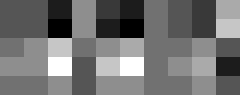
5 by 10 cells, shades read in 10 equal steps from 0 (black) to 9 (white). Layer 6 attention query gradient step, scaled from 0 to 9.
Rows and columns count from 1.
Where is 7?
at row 2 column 10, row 3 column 3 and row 4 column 5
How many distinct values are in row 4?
7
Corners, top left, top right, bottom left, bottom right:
3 6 4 3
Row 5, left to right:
4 4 5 3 5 5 4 4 5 3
